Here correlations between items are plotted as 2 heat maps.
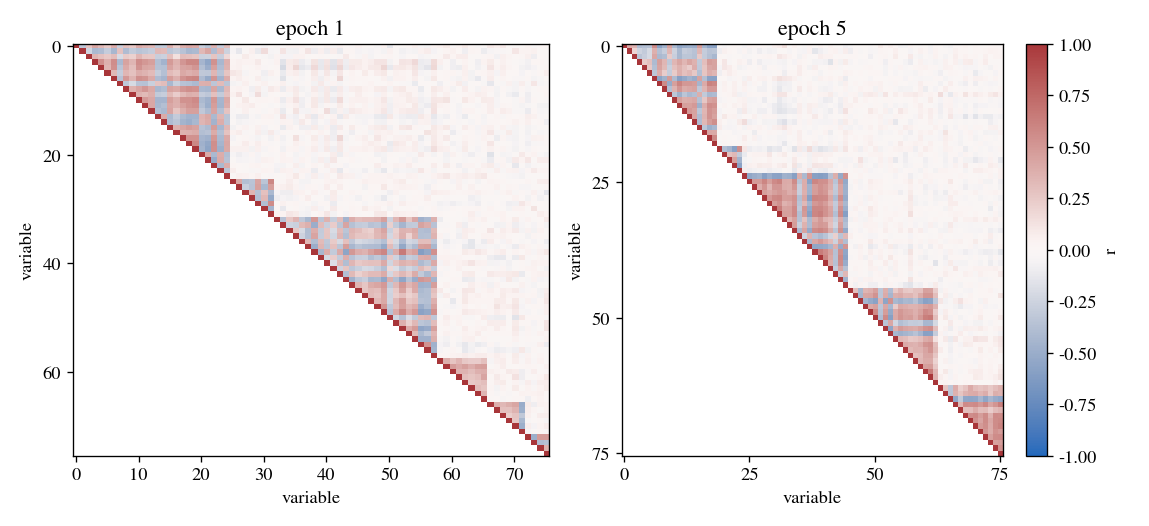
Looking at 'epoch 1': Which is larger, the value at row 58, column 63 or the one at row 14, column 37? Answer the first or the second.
the first
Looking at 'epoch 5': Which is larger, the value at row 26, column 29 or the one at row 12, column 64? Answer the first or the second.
the first
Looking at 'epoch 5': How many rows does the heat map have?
76
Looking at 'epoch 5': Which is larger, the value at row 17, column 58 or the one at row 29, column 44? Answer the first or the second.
the first
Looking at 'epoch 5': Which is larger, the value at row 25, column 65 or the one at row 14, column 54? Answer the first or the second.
the first
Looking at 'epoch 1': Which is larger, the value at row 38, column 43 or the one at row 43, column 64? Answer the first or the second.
the second
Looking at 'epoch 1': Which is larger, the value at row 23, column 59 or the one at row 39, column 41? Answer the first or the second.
the second
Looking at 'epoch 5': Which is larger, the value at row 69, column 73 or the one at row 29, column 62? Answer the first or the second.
the first
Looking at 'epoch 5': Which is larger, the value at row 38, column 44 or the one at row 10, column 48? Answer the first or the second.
the second
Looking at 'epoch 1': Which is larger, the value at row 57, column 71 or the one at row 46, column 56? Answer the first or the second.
the first
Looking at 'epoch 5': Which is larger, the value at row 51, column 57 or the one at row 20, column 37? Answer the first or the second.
the second
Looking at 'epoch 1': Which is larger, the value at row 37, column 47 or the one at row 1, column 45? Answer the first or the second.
the second
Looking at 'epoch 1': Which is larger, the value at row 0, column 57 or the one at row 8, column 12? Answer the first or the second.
the second
